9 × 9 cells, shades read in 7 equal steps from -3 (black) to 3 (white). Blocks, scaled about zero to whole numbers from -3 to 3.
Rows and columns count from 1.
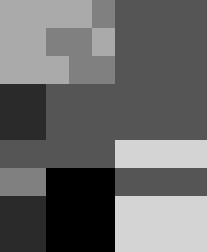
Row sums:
0 -1 -1 -11 -11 3 -13 -5 -5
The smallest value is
-3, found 9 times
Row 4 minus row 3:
-3 -3 -2 -1 -1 0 0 0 0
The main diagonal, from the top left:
1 1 1 -1 -1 2 -1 2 2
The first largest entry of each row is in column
1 1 1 3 3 6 1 6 6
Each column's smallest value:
-2 -2 -3 -3 -3 -1 -1 -1 -1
